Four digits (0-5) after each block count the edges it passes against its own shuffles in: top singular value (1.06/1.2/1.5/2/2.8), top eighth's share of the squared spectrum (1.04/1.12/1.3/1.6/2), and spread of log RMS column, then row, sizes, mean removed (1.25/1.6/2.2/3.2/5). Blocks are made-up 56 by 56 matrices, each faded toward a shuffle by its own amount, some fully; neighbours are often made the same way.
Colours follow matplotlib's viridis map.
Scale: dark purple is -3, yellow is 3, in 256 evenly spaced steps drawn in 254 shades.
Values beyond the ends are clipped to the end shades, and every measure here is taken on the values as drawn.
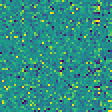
3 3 2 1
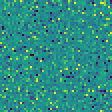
2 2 0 1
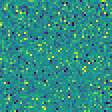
1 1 0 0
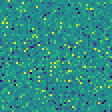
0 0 0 0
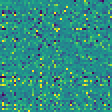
4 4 2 2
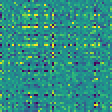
4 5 3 3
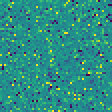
2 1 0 0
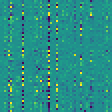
4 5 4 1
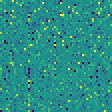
2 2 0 0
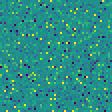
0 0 0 0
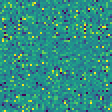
3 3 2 1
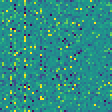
3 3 2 0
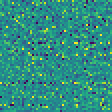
3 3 2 2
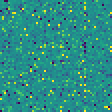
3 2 1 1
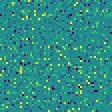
2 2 1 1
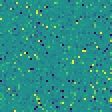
2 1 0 0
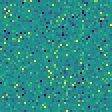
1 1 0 0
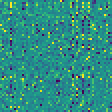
4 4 3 1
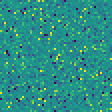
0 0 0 0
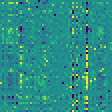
4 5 3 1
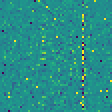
4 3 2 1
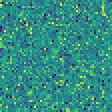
1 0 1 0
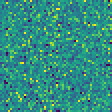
0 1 2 0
